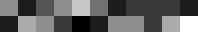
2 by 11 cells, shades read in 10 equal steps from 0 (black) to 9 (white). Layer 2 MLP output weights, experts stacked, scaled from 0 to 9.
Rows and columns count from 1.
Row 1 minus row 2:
4 -5 -2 3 7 3 -4 -3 0 -4 -8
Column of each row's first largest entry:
5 11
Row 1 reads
5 1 3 5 7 4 1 2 2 2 1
